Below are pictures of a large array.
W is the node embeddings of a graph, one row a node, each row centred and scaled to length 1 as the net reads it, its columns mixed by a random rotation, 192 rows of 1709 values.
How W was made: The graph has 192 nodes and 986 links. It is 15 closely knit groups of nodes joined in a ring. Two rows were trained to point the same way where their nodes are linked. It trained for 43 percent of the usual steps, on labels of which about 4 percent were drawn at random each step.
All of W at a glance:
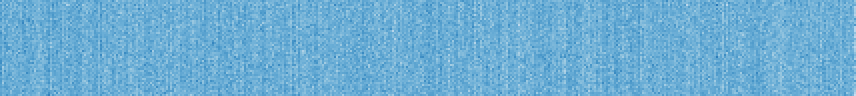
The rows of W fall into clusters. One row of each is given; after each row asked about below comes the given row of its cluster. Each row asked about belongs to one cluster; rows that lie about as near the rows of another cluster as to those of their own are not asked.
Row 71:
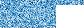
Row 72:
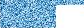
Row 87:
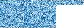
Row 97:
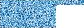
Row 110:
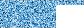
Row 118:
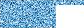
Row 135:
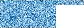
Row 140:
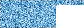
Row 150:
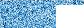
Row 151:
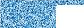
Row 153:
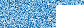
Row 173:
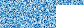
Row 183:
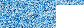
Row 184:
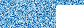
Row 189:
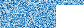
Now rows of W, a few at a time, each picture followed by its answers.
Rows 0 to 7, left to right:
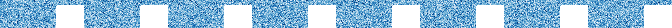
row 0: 183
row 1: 72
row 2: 118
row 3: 189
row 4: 153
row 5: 184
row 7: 71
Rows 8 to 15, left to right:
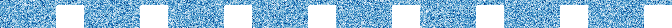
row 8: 110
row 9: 110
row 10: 153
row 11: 110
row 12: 189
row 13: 135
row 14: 173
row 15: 184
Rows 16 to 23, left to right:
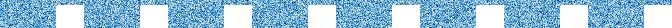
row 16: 87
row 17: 140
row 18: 173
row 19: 110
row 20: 189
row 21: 183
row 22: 184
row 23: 71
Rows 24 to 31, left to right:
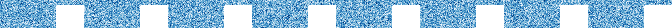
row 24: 189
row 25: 151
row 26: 72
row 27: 183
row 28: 110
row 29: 173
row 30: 135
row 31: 150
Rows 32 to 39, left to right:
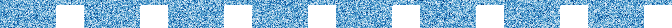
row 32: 183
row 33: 151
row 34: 173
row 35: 153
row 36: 97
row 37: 87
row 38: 183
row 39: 135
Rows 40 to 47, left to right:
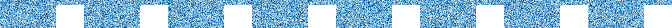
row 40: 153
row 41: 97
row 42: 72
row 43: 153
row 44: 110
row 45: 140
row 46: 153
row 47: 151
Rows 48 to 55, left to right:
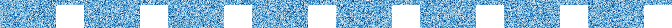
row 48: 184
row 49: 140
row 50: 150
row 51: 184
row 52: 151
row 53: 71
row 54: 189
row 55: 72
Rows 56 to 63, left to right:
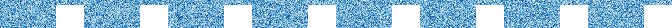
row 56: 140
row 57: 71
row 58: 135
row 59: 183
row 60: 118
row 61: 135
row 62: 189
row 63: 184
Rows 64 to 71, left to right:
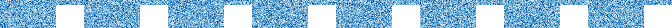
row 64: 71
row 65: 189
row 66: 153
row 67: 87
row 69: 173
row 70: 118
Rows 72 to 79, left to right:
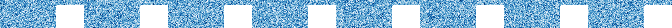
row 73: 183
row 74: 71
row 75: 135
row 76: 153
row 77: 135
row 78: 140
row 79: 110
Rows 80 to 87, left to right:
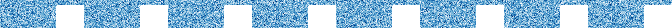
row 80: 151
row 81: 173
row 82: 183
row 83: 87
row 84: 173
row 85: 71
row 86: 135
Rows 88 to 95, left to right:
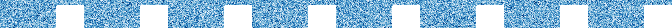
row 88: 183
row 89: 173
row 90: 97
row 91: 71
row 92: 72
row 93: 87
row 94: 71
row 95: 135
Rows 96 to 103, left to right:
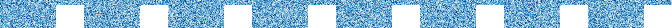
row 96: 189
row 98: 151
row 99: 71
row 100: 72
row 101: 184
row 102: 72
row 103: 173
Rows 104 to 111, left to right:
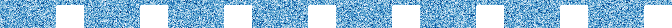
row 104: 150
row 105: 184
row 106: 153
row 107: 110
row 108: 173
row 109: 140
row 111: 173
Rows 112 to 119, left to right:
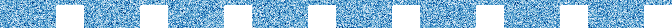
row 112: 110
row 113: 110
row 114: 183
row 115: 151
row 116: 140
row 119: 153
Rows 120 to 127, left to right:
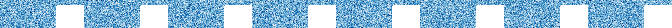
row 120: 97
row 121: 189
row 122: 87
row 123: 173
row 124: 140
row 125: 97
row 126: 153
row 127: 189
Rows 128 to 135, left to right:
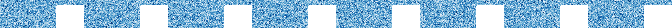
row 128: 151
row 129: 183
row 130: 87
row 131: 183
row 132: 150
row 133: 184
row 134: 150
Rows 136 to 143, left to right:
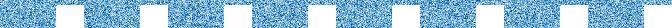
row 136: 97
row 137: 150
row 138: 87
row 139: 189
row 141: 153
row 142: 97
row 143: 189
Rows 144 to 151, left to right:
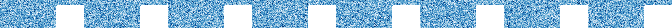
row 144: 97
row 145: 87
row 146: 72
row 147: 140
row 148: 87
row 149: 189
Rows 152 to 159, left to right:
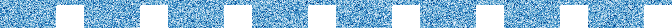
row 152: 97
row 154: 71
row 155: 173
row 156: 87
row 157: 189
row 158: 118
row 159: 118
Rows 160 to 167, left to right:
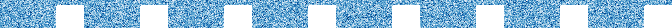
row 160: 97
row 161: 87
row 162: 97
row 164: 135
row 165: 189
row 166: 153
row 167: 97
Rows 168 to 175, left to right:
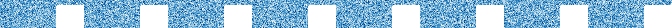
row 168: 150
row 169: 140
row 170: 173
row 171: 184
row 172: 110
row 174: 71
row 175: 87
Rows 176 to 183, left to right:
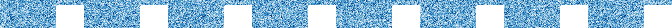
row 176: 135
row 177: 87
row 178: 183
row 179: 71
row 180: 153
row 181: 151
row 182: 150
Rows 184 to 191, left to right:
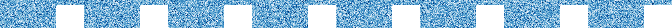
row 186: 71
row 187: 184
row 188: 151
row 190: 173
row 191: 135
